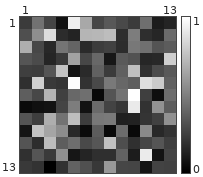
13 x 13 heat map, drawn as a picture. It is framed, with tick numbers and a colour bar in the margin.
The halves do not mirror each other. The ninth with the highest average is the middle right. No overall slope runs across the table. No row or column stands out.
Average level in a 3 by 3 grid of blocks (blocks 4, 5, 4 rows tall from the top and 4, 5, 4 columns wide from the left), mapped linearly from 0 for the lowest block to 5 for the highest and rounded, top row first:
242
225
210
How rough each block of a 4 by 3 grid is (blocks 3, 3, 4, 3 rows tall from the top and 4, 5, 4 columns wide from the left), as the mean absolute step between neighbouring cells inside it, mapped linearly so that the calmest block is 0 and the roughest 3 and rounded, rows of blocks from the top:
320 / 213 / 223 / 112
